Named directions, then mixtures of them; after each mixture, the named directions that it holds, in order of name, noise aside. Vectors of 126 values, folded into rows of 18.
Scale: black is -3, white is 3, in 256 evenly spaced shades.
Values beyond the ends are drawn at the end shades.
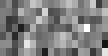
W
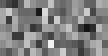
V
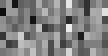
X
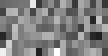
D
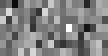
V, X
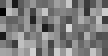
D, X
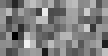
V, W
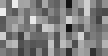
X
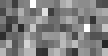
D, W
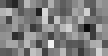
V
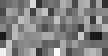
D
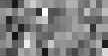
V, W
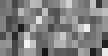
W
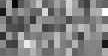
W, X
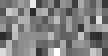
D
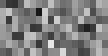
V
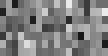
W, X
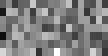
D, X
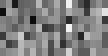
X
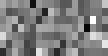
D, W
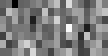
V, X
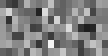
V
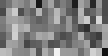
D, W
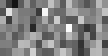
V, X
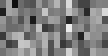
X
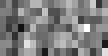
W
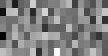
D, X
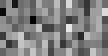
X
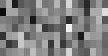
X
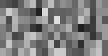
D, V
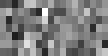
V, W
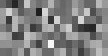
V
